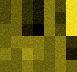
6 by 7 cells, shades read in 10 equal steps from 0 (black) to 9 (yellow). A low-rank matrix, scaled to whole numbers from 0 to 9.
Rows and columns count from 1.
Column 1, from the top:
3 3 4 4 5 4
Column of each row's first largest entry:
7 7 7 2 3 3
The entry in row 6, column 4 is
4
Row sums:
27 26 26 30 30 30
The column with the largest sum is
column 7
